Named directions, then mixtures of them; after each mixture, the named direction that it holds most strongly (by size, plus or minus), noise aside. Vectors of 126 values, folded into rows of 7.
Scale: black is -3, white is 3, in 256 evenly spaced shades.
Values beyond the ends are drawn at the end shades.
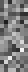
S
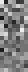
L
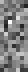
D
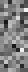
S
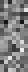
S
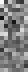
L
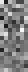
L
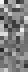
L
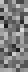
L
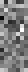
L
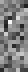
D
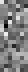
D
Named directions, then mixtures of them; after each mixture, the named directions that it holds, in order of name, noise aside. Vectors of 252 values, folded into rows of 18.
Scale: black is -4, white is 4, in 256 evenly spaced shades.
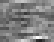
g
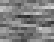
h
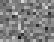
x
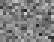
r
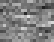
h, r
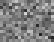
r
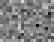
r, x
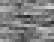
h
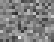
r, x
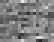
g, x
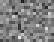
x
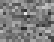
h, r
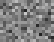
r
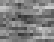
g, h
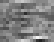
g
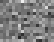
g, x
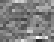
g, r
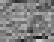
g, r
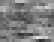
g, h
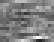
g
